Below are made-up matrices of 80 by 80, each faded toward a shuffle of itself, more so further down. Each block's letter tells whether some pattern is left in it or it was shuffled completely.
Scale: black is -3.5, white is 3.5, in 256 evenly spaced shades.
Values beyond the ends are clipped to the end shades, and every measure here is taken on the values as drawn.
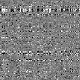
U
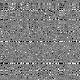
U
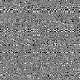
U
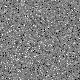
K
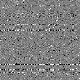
U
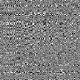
U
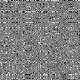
U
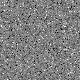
K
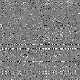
U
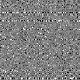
U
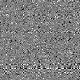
U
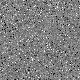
K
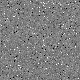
K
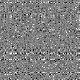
U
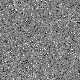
K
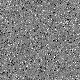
K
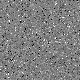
K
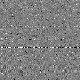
U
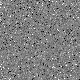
K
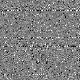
U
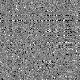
U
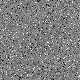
K
